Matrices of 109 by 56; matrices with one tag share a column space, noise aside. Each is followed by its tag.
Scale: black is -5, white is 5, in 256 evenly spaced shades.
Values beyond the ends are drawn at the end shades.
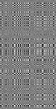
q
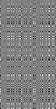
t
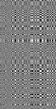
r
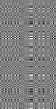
t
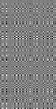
t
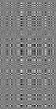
q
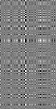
r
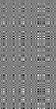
t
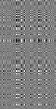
r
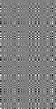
t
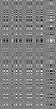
r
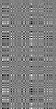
t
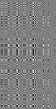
q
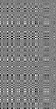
t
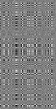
q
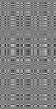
q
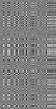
q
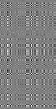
q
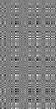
t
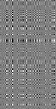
r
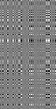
r
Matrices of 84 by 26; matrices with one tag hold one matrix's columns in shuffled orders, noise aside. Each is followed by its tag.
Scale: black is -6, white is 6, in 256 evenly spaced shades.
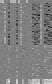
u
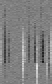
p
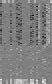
u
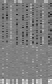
u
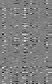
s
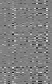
s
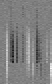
p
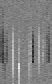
p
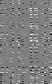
s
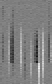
p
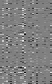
s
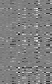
s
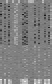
u
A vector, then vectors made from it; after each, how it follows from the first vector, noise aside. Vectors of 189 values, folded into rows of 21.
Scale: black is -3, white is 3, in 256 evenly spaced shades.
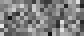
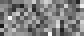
negated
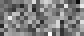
negated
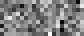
negated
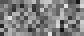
negated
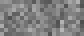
shrunk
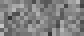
shrunk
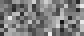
negated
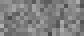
shrunk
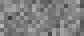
shrunk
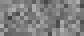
shrunk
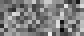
negated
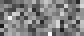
negated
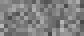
shrunk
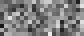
negated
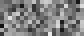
negated
